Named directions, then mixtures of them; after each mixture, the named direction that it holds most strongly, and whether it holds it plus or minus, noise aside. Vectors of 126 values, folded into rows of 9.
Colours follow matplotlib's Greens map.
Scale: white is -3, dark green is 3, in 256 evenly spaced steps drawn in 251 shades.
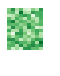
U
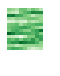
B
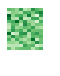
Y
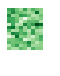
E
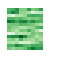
B, minus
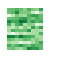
B, minus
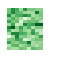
E, plus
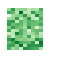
U, plus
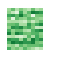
B, plus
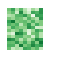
U, plus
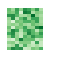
U, minus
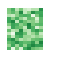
U, plus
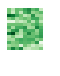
U, minus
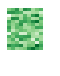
Y, minus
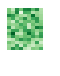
U, minus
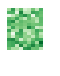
U, plus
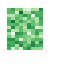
U, plus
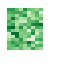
E, plus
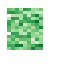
Y, minus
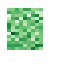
Y, minus
